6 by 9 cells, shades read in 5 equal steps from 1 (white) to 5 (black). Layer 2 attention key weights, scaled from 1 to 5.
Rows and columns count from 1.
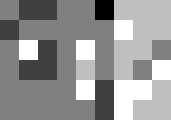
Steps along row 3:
down up down down up down same up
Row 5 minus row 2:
-1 0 0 0 -2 1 0 -1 0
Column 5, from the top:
3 3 1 2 1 3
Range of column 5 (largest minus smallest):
2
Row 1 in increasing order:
2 2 2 3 3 3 4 4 5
